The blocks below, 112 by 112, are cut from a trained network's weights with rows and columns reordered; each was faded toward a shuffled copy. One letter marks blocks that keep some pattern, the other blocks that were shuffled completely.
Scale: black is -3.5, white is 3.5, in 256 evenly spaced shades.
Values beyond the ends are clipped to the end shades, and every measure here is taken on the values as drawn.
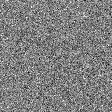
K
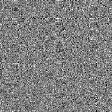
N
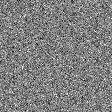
K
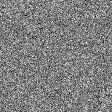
K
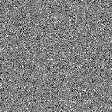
N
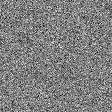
K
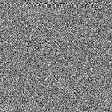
N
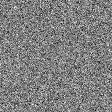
K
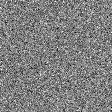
K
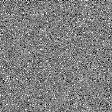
N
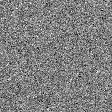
K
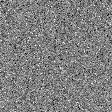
K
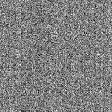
N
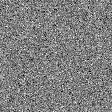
K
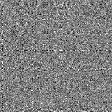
N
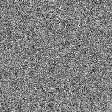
N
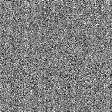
N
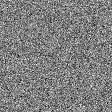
K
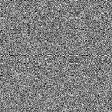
N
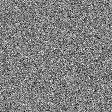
K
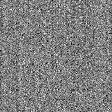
N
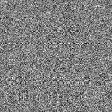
N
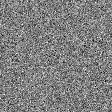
K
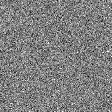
N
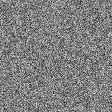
N
